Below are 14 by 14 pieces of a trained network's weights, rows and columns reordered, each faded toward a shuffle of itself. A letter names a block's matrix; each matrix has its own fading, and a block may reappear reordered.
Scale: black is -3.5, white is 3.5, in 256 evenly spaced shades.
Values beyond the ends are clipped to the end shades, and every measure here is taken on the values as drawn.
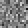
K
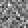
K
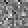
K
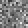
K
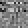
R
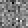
R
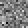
K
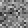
K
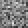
K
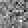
R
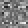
R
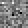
K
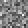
R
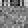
R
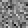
K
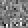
R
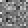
R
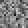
K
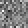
K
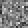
K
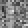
R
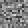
K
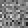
R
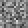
K
